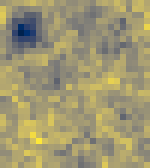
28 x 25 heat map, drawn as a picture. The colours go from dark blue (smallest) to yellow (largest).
Mirror symmetry: none. Grain: blotchy. Ninth with the highest average: bottom left. Dips: one, in the top left. Histogram: skewed, a long tail of low values. Ninth with the lowest average: top left.
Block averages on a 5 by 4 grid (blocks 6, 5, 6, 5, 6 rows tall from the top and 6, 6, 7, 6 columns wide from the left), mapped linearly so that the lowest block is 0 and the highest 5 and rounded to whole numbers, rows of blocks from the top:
0324
1333
4254
5543
5534
